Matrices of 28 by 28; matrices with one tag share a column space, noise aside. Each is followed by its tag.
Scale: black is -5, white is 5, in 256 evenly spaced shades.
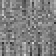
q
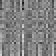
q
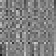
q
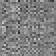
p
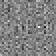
p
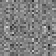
p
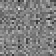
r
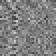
r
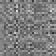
p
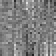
q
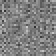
p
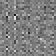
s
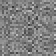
s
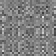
s
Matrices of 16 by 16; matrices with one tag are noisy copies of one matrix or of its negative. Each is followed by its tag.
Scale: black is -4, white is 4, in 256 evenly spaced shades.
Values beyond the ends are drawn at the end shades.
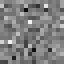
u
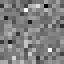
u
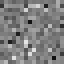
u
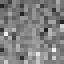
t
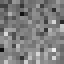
t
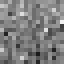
t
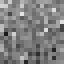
t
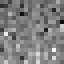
t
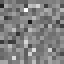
u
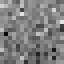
t
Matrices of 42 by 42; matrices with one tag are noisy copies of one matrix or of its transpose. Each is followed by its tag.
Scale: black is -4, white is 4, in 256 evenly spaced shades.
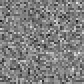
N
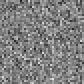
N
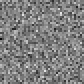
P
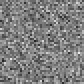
N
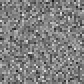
P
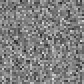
N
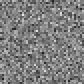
P
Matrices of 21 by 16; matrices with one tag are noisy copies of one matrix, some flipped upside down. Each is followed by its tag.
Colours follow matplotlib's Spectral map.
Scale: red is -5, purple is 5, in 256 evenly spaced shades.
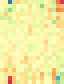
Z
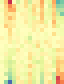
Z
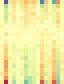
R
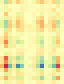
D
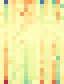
R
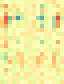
D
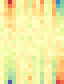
Z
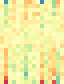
R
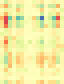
D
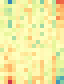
Z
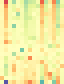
R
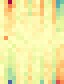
Z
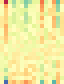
R
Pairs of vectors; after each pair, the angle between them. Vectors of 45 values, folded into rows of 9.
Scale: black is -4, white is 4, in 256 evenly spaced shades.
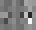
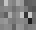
nearly opposite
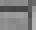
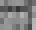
nearly parallel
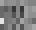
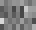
nearly parallel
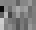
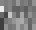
nearly opposite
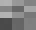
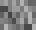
orthogonal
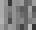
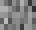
partly aligned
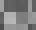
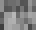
nearly parallel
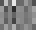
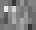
partly opposed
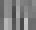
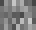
orthogonal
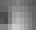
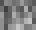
partly aligned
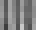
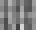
nearly parallel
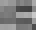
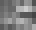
nearly opposite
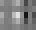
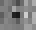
nearly opposite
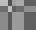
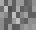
orthogonal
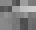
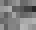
nearly opposite
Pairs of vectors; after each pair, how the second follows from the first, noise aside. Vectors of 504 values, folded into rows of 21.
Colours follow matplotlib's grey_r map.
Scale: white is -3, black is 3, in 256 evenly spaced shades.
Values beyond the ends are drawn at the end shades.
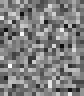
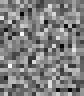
copied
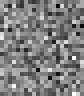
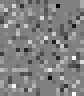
partly zeroed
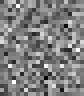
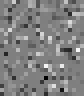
partly zeroed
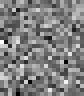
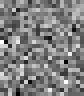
copied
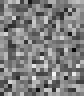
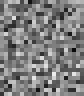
copied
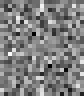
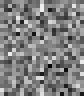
copied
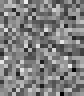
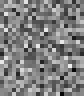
copied
